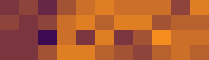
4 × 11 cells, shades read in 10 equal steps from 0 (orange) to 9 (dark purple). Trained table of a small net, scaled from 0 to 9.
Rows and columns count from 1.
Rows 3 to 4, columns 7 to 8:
6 4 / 4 5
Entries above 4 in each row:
4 3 5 3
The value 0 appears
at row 3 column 9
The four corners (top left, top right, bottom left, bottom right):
6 1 6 3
